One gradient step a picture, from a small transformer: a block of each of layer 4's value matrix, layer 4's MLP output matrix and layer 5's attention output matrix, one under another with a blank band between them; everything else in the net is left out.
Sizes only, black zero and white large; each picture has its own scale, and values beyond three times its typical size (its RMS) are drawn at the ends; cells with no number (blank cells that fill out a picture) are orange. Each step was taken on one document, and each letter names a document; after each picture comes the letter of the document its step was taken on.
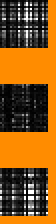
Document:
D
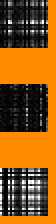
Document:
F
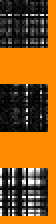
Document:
F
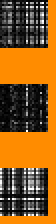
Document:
F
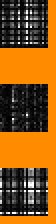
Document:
D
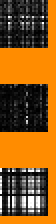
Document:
F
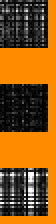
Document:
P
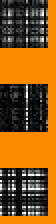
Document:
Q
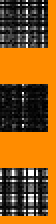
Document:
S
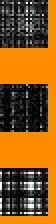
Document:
D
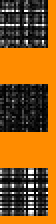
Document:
P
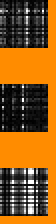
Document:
S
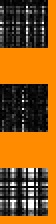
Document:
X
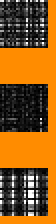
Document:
P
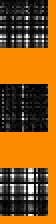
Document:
S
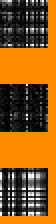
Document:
Q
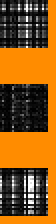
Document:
D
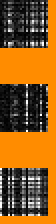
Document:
F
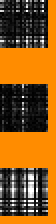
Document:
X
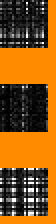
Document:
X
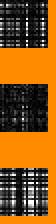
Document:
X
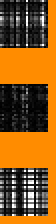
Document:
X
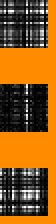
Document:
Q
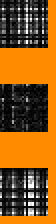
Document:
D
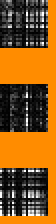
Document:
Q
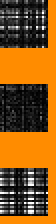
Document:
P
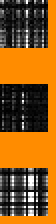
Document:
S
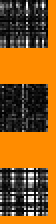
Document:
S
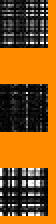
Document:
F
